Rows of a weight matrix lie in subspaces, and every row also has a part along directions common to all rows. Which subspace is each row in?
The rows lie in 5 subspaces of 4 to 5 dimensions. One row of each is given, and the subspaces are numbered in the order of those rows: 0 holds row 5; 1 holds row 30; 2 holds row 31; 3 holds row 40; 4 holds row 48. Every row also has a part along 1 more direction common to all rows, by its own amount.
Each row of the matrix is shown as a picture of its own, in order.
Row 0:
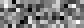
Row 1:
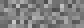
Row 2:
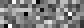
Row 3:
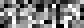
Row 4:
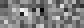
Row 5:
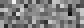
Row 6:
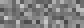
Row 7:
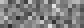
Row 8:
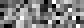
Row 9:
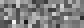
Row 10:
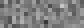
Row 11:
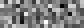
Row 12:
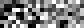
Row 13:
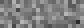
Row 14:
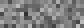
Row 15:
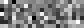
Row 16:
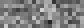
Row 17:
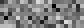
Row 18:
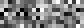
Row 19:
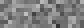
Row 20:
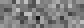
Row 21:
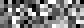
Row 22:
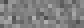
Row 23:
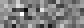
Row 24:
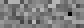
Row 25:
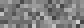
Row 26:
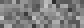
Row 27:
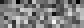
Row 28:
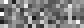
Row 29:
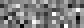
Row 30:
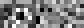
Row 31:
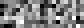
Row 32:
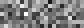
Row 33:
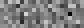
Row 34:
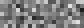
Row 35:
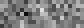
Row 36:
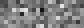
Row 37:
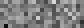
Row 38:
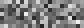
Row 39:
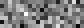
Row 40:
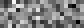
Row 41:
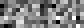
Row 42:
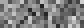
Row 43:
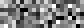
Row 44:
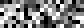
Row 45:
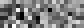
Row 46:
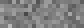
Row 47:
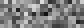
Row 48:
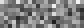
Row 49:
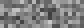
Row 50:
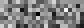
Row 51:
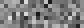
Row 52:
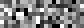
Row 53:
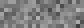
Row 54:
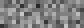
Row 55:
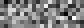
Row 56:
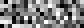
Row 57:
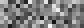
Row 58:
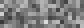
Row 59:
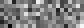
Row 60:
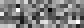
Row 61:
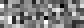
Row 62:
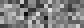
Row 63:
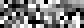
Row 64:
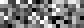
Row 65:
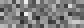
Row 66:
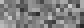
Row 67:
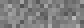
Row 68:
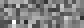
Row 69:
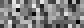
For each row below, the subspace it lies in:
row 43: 2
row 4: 1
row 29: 0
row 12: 1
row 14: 1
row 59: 2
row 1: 4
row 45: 1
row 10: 0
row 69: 3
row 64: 4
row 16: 2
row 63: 0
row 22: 0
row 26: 2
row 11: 0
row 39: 1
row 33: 0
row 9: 4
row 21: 3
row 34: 4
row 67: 3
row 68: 4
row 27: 4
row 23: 1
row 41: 2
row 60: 2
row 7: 4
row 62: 3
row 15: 0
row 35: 1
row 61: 0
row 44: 1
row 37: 2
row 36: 1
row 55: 3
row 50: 2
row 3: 4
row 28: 0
